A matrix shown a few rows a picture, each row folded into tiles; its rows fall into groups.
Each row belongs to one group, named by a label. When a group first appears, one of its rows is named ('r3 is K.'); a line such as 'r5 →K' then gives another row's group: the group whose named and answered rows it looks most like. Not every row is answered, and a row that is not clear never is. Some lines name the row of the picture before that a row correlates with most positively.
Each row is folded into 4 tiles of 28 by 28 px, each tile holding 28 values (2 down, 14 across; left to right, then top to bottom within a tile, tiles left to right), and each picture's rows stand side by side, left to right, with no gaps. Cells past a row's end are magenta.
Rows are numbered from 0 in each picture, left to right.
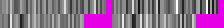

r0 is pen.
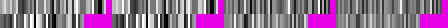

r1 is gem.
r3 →pen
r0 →gem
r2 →pen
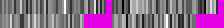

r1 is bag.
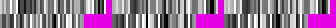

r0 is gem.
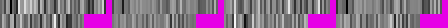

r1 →bag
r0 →bag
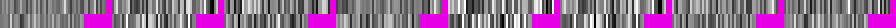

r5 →gem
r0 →pen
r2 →bag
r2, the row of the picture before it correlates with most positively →0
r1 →gem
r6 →bag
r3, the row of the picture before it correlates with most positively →3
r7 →pen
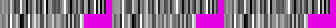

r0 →pen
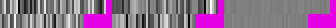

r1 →bag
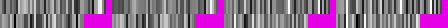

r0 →bag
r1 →bag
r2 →pen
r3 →pen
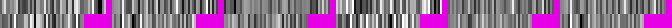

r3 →gem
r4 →pen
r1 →pen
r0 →gem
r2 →bag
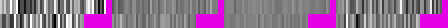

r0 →gem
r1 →bag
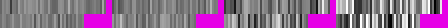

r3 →gem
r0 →bag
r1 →bag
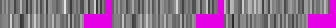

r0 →pen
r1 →pen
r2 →bag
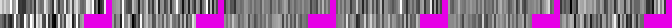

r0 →gem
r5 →bag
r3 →pen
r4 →bag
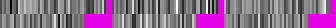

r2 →bag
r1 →pen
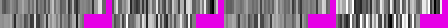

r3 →gem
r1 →gem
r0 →bag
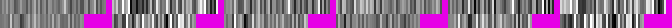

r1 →gem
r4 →pen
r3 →bag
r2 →pen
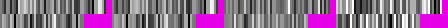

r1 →bag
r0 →bag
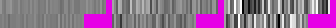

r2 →gem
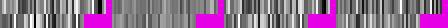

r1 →bag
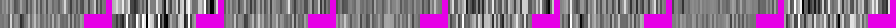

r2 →pen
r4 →gem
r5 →pen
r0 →pen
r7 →gem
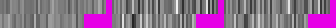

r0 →bag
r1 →pen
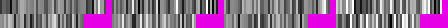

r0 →bag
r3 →gem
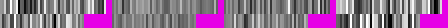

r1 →bag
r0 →gem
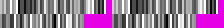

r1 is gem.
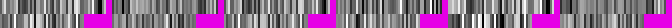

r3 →pen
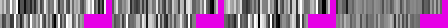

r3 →bag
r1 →gem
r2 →gem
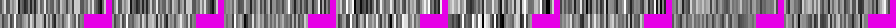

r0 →gem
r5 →pen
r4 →gem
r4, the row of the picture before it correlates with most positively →2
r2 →pen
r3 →gem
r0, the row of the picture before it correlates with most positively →1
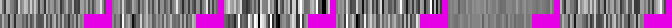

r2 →gem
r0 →bag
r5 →bag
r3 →pen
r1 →pen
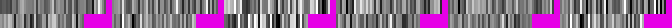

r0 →bag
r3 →bag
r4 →bag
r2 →gem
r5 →pen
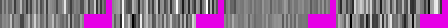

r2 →bag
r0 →pen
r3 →bag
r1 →pen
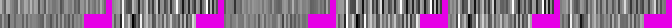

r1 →pen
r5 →pen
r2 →bag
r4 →pen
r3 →pen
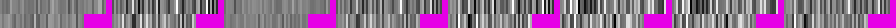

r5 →gem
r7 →pen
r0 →bag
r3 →pen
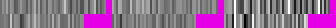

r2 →pen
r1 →bag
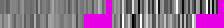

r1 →pen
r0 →bag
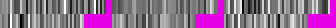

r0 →pen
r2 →gem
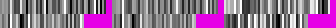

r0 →pen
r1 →pen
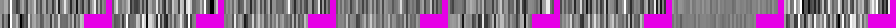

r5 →pen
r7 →gem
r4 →bag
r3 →pen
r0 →pen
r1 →gem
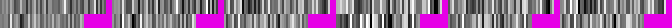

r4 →gem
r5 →gem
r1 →pen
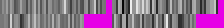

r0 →pen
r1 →bag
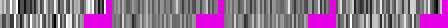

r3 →gem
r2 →pen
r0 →gem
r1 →pen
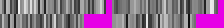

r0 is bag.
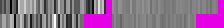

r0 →bag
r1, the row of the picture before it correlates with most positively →0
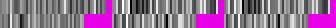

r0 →pen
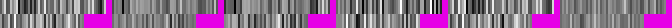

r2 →bag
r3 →pen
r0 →gem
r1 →bag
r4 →gem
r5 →pen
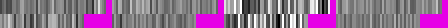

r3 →bag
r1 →bag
